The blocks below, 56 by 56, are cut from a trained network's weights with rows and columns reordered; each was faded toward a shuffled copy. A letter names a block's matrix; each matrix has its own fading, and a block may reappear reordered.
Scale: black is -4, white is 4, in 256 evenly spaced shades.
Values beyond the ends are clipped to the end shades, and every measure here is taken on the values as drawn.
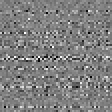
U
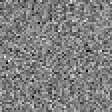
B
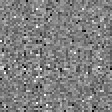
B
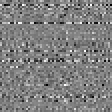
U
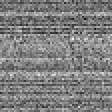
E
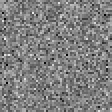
B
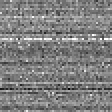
E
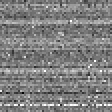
E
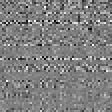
U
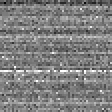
E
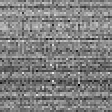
E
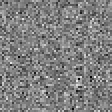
B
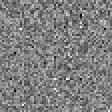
B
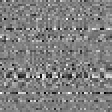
U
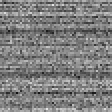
E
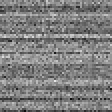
E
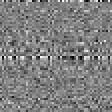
U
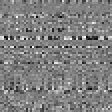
U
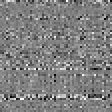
U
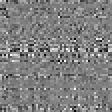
U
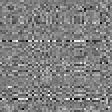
U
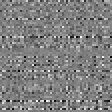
U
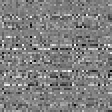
U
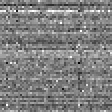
E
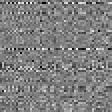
U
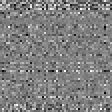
U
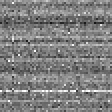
E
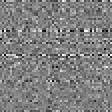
U
